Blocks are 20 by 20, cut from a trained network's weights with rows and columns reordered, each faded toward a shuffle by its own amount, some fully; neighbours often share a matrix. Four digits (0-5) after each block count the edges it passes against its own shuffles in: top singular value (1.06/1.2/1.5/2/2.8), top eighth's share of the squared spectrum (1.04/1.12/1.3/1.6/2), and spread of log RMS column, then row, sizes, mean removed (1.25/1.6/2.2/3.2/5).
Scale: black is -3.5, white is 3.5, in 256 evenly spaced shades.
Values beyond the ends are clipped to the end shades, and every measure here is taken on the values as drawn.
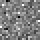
0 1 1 0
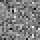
0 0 0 0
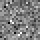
0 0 0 0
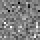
0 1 0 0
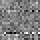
3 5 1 2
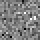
0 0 0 0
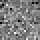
0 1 0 0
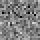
2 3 0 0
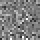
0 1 1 0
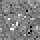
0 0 0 0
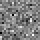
1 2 0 0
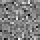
2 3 0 0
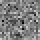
1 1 0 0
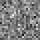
1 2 0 0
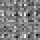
3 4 0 2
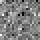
2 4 0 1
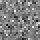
1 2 0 1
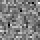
1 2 0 1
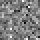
1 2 1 1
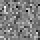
0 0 0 0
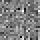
2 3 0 2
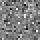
0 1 0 0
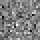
0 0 0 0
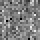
1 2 0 0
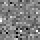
1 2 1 1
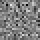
2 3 0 1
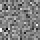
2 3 1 0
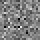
2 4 1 1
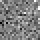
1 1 0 0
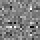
3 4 1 1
